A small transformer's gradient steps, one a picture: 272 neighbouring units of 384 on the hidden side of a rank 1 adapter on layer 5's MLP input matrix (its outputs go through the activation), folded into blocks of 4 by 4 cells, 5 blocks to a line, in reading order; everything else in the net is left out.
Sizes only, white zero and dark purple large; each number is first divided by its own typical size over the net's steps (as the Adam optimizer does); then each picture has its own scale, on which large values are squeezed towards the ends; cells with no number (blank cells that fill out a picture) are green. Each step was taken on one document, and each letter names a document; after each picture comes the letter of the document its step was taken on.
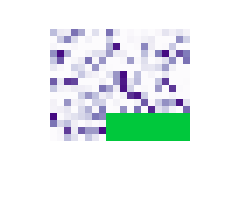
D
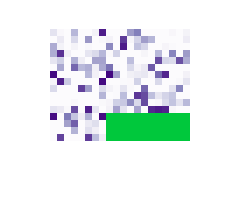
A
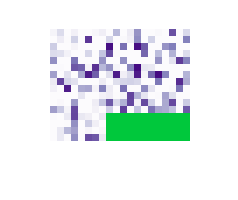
A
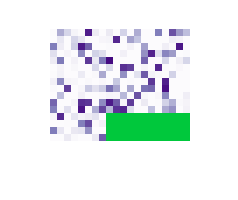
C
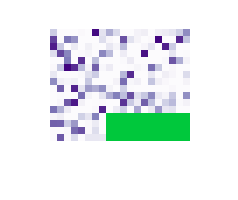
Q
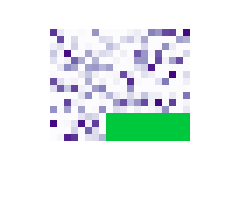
D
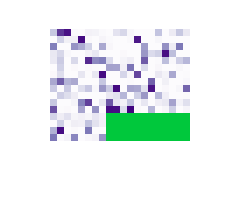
C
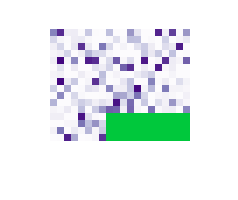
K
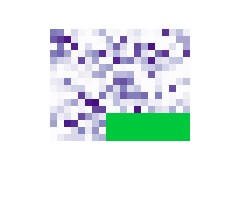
D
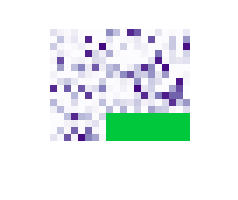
A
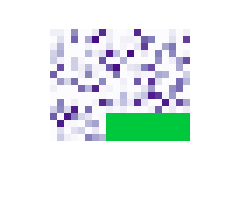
A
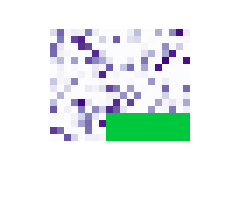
C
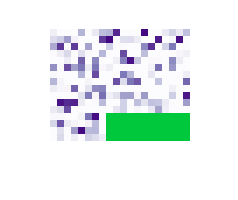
Q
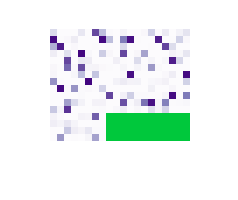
Q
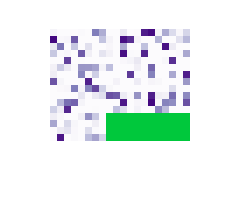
Q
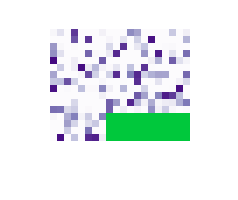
A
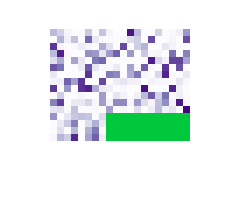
A
